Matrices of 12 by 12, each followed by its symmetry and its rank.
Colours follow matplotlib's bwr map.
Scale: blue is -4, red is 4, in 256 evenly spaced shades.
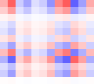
neither, rank one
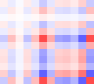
symmetric, rank one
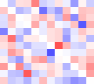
antisymmetric, full rank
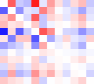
antisymmetric, rank two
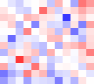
antisymmetric, full rank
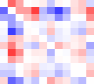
antisymmetric, rank two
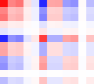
symmetric, rank one
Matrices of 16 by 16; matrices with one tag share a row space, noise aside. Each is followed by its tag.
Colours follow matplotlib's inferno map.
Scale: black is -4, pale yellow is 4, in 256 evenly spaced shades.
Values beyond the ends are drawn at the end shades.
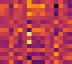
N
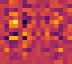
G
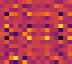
G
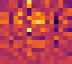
N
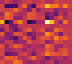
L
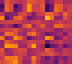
L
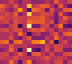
N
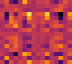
G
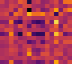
N
